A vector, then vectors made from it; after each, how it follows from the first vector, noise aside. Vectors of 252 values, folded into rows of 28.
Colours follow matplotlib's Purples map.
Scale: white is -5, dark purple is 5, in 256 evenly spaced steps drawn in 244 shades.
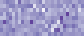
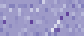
partly zeroed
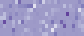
partly zeroed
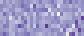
wrapped around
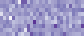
wrapped around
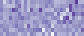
wrapped around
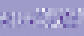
partly zeroed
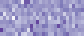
wrapped around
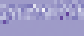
partly zeroed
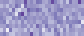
wrapped around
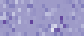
partly zeroed
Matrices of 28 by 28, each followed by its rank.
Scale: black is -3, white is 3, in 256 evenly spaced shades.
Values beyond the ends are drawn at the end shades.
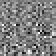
five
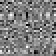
five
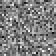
full rank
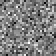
full rank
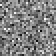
full rank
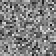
full rank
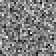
full rank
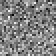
full rank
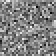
full rank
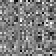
five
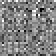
five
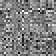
five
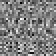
five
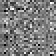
five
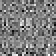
five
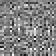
five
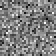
full rank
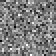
full rank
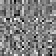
five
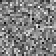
full rank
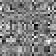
five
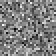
full rank
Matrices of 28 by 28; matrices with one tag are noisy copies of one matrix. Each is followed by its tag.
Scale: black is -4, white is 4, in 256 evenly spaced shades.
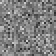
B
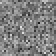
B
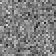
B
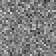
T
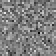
T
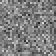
B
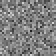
T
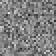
B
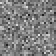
B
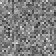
B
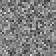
T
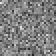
B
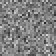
B
